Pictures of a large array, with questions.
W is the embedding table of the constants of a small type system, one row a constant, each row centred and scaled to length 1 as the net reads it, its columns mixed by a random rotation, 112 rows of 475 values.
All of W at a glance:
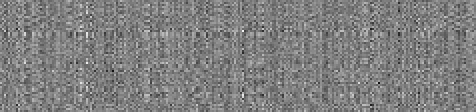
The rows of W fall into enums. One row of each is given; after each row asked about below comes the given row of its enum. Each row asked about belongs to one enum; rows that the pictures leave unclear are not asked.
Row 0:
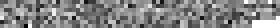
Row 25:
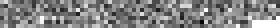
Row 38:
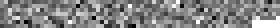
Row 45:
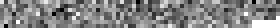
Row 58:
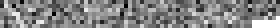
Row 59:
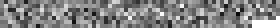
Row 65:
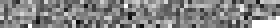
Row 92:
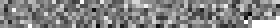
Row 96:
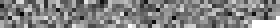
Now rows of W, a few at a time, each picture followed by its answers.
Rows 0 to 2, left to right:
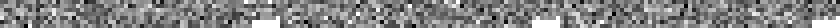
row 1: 38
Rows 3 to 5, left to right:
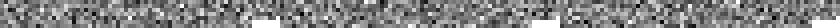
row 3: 59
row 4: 96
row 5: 38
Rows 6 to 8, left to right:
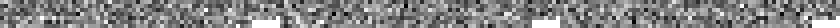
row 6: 25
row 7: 58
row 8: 59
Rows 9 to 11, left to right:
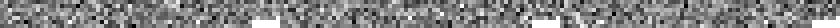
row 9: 38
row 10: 59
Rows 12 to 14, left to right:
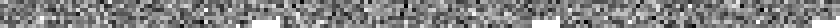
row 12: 25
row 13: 58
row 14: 38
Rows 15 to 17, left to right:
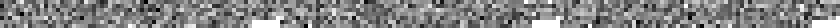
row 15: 96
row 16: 0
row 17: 65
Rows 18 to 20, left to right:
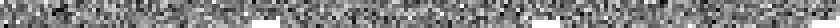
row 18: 45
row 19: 59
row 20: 96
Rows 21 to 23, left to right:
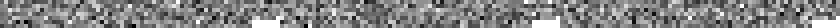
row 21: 38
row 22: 0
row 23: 59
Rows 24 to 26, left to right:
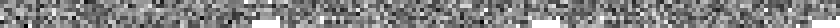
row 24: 0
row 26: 25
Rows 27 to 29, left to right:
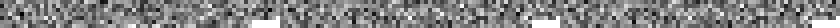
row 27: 96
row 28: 59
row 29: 59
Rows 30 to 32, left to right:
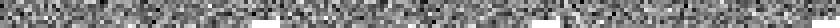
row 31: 96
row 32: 58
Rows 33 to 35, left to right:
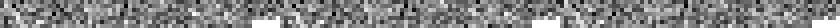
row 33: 58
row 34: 58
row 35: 58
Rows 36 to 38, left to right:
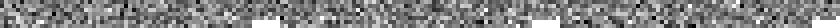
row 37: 25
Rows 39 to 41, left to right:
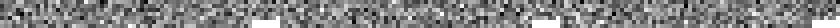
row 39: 96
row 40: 59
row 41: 58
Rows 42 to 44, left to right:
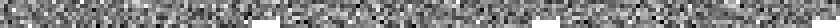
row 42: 92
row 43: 38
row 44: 38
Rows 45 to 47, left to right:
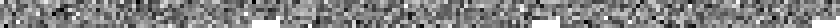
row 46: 65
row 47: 38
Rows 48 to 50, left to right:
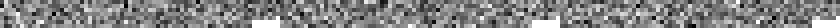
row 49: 96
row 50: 38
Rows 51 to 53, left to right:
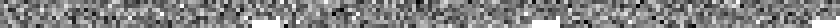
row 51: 59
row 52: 45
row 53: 38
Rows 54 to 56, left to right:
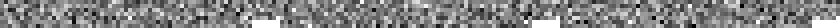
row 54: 59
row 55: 92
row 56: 38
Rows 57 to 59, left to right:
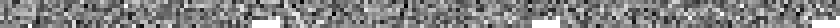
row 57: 65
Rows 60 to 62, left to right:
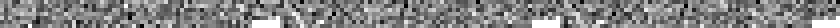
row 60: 65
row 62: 58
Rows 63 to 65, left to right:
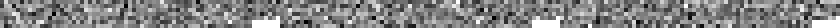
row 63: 58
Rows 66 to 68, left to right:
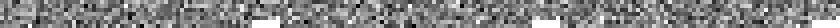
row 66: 65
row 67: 38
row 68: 25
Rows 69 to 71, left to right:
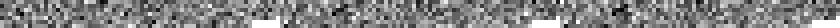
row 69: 96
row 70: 45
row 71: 45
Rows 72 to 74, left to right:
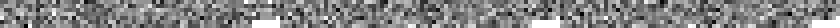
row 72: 0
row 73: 96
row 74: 96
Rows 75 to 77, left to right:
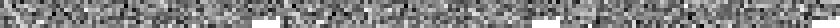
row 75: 58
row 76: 58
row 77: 65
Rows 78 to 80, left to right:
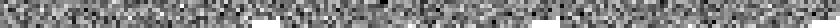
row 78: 59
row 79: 96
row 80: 96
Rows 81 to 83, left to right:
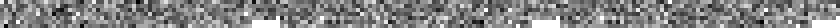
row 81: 45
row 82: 25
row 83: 25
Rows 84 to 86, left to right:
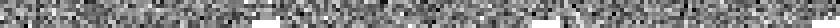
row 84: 0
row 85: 96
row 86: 58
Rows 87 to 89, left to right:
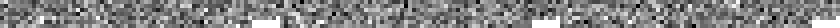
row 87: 25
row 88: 58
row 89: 38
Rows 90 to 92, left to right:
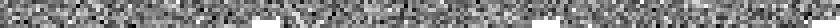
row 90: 38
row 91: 58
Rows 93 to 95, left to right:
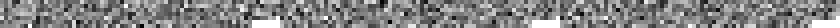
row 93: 65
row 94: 96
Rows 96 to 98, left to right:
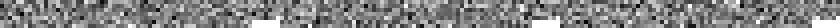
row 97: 65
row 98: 38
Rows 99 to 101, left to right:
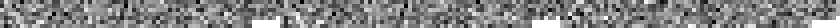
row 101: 96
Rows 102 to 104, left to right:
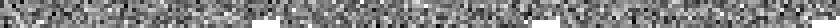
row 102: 58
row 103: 92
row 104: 59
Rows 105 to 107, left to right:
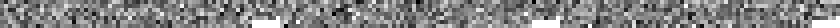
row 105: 59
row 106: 45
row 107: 65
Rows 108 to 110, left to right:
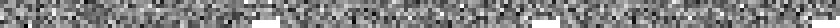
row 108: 0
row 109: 59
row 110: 59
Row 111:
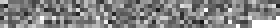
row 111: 25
